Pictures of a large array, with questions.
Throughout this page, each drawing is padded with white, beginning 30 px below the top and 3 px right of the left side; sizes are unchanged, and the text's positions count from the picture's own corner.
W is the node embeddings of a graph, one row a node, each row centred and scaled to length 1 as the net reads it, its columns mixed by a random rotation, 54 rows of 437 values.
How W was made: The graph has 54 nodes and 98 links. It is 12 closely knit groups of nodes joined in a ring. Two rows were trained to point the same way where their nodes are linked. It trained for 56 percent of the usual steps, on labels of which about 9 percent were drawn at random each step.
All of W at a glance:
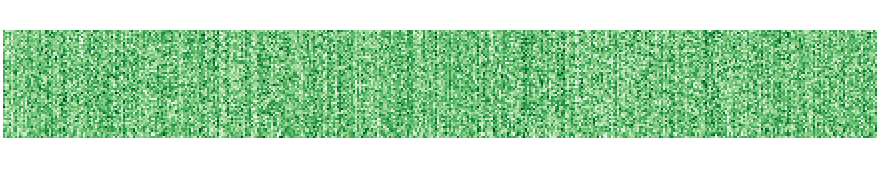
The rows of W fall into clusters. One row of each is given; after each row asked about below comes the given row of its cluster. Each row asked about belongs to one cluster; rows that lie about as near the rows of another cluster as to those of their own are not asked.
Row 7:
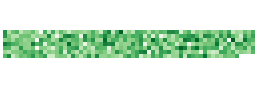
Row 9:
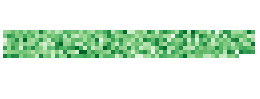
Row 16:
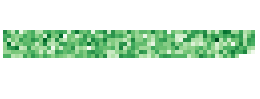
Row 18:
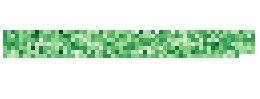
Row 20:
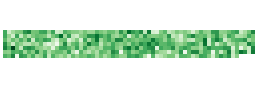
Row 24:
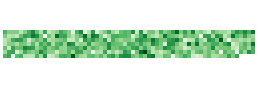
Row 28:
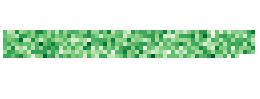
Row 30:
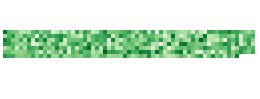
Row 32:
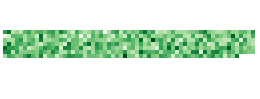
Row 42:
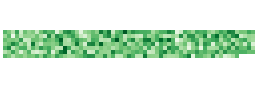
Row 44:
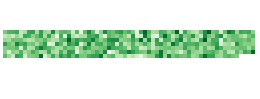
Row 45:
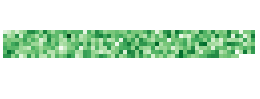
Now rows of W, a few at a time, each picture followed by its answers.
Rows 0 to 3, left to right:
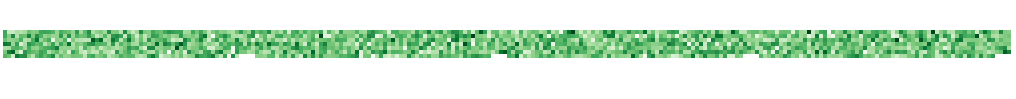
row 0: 28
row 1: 44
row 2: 42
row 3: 44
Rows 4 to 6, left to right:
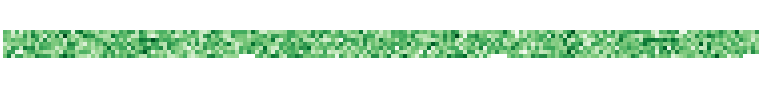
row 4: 24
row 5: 28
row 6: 42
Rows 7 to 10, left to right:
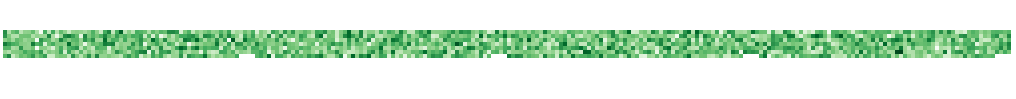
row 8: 45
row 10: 24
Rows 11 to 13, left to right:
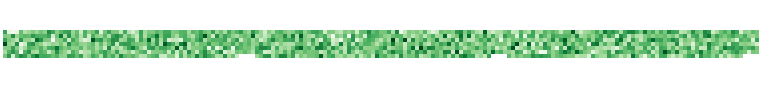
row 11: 28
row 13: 42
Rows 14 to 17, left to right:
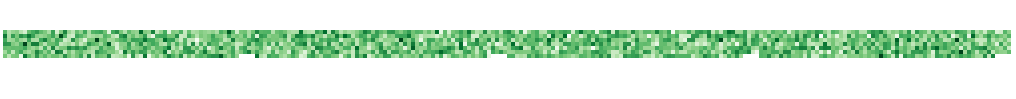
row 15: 9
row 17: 32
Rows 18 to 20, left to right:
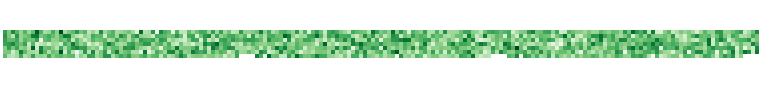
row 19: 24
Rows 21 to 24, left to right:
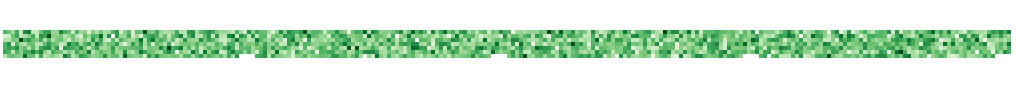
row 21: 32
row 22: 45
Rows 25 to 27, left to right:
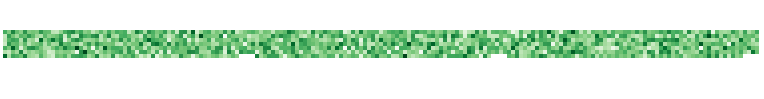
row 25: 9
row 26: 28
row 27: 42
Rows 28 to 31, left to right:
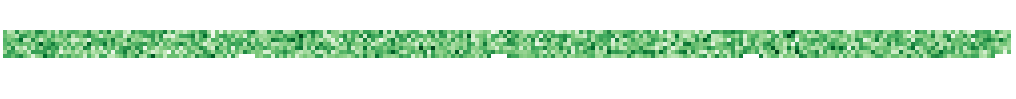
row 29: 32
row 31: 18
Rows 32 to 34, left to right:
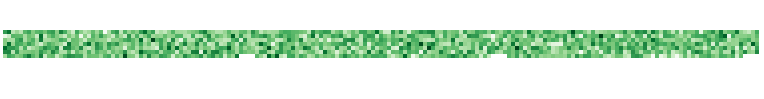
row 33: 28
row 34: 20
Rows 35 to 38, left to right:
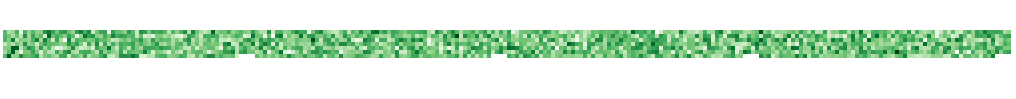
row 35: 16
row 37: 20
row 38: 30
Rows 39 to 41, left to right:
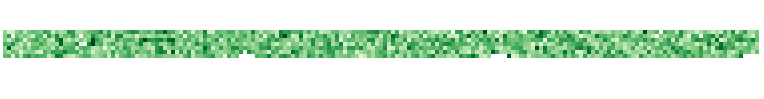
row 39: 42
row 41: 18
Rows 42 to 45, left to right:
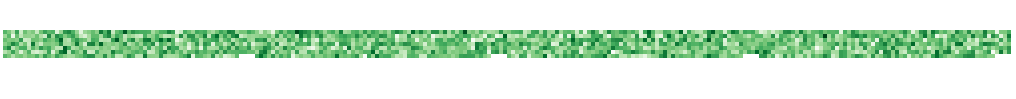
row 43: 45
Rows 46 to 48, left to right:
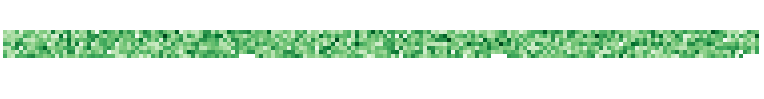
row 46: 44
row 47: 7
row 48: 45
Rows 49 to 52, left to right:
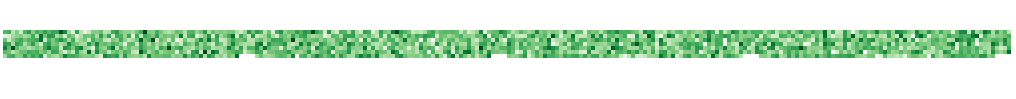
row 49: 32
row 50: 32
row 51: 44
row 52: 44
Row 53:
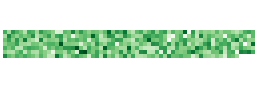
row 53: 9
